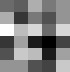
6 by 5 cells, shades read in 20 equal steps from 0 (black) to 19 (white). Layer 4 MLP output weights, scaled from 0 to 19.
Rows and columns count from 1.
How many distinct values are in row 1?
5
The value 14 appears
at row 3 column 2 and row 5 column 3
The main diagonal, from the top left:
8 4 16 0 12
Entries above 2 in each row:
5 5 5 3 4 5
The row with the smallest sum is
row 4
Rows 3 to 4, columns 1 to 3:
19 14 16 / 4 12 2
